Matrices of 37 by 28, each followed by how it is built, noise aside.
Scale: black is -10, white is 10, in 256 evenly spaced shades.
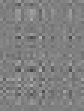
low rank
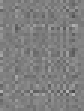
low rank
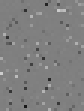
sparse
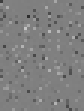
sparse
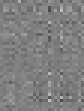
low rank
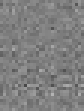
low rank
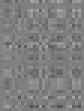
low rank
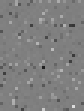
sparse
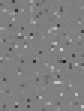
sparse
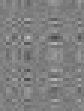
low rank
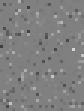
sparse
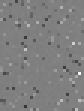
sparse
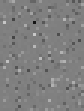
sparse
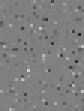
sparse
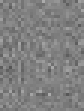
low rank
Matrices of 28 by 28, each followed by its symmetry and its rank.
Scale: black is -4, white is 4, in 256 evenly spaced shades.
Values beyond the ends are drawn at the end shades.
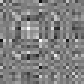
symmetric, rank three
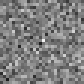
neither, full rank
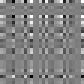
neither, rank one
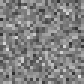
neither, full rank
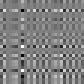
neither, rank one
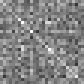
symmetric, rank five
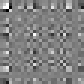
symmetric, rank three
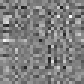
neither, rank five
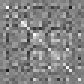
symmetric, rank five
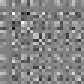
symmetric, rank three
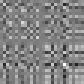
symmetric, rank three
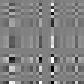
neither, rank one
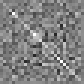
symmetric, rank five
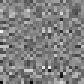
neither, rank five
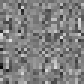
neither, rank five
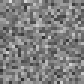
neither, full rank
